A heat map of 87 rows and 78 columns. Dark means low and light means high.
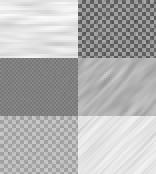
It is made of 3 by 2 panels. Panel 1,1: very high, streaked across, faint in contrast. Panel 1,2: middling, checkered, strong in contrast. Panel 2,1: middling, checkered, faint in contrast. Panel 2,2: high, slanting up to the right, faint in contrast. Panel 3,1: high, checkered. Panel 3,2: very high, slanting up to the right, faint in contrast.
